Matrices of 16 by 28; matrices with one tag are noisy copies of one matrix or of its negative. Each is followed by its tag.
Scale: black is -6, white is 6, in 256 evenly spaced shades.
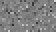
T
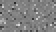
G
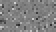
G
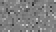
T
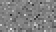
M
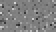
G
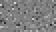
G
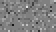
T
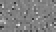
G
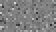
G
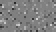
G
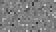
T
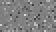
M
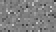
T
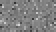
G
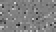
G
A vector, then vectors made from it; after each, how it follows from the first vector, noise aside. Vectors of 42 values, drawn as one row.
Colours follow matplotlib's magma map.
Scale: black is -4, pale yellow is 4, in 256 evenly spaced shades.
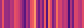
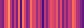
wrapped around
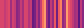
wrapped around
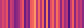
sign-scrambled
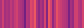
shrunk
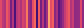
reversed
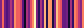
scaled up
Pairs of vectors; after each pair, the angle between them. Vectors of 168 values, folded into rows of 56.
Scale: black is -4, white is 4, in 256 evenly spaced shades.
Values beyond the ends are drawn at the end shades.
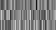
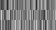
nearly parallel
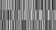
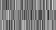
nearly opposite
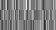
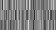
partly aligned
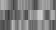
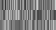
partly opposed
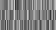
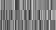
partly aligned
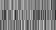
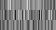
partly aligned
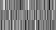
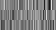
partly aligned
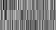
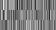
nearly opposite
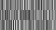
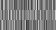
orthogonal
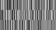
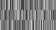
orthogonal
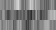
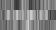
nearly opposite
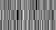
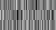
nearly parallel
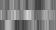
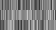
partly aligned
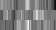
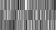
partly aligned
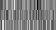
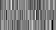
partly aligned
